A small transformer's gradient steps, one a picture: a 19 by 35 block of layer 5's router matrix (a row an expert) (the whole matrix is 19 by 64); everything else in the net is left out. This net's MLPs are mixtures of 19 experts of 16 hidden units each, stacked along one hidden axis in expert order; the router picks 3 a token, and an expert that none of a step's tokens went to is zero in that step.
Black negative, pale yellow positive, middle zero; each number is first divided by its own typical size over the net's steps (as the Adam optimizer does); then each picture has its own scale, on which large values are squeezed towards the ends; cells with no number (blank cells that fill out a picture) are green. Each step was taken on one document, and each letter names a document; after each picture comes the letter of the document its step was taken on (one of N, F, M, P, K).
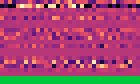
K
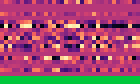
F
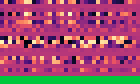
F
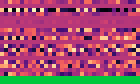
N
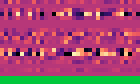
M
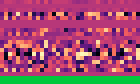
M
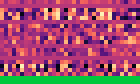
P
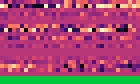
K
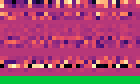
K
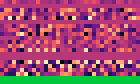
P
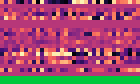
M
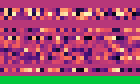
M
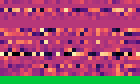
M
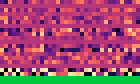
N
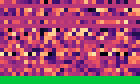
N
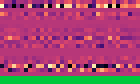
K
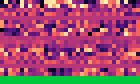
N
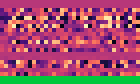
P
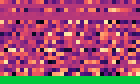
N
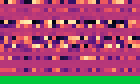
F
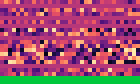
N
